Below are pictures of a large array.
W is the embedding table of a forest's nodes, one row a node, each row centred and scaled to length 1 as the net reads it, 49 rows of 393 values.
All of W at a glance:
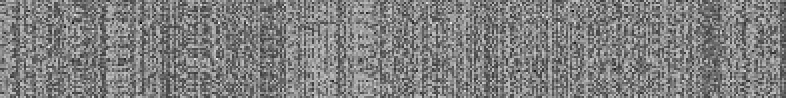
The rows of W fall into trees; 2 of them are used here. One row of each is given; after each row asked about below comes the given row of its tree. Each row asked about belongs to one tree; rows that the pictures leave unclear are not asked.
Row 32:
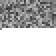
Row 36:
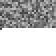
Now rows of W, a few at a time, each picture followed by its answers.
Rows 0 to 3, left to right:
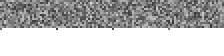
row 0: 32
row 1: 36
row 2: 32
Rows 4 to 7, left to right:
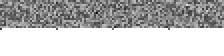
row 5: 36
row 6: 32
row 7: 36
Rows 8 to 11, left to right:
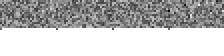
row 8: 36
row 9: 32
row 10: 32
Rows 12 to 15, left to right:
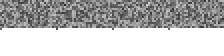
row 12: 36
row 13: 36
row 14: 36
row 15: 36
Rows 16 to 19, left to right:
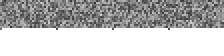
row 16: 36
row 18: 32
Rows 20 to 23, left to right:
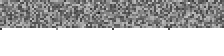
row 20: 36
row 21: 36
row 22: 32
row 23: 32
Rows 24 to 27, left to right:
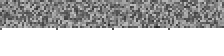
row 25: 36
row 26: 36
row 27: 36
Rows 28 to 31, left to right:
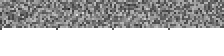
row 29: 32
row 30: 32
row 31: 32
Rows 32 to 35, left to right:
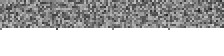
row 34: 32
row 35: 32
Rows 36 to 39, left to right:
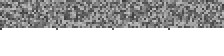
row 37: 36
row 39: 36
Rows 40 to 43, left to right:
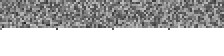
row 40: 32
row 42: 36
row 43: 32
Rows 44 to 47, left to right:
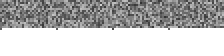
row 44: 36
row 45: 36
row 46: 32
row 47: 36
